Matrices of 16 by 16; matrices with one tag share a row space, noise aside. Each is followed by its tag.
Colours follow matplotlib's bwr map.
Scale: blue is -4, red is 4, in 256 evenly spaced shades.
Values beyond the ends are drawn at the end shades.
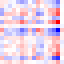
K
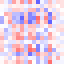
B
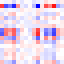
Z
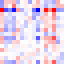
Z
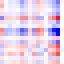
K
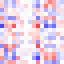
Z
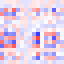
Z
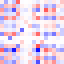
Z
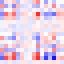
Z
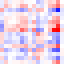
K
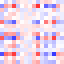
Z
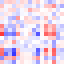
Z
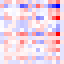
K
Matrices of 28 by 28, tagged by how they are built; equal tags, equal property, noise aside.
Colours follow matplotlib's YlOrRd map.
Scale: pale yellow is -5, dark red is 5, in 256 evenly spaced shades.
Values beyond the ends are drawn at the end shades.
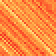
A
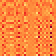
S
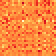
S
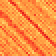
A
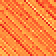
A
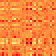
S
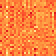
S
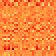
S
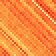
A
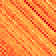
A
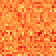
S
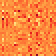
S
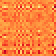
S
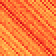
A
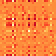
S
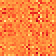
S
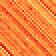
A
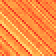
A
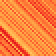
A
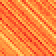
A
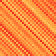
A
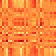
S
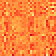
S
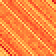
A
